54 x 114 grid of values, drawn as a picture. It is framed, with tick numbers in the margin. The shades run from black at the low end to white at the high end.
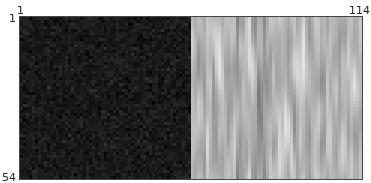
The table splits into one row of 2 panels. Panel 1,1: very low, fine-grained, faint in contrast. Panel 1,2: high, streaked downward.
